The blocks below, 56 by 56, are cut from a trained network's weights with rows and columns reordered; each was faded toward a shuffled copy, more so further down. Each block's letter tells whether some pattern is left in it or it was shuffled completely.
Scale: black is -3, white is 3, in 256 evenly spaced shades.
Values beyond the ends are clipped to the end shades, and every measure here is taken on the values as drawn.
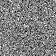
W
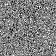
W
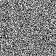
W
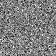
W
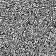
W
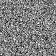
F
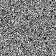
W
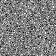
W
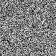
W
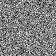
W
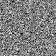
F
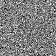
W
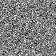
W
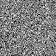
F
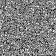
W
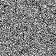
F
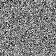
W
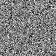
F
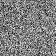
W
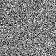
W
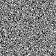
F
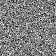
W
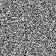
F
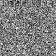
F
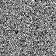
W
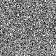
F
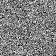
W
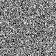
F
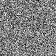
W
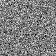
F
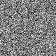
W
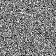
W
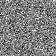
W
